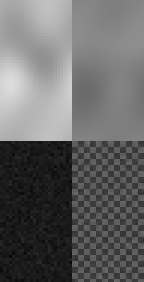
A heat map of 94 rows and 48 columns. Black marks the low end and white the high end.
It is made of 2 by 2 panels. Panel 1,1: high, smooth. Panel 1,2: middling, smooth, faint in contrast. Panel 2,1: very low, fine-grained, faint in contrast. Panel 2,2: low, checkered.
